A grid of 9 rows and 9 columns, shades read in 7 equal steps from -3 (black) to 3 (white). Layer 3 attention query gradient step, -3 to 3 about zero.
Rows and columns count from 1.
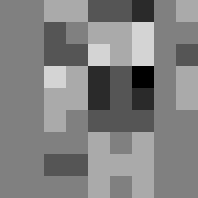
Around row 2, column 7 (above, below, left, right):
-2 2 1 0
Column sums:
0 0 2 1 0 -1 -1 0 2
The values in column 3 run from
-1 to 2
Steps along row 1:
same up same down same down up up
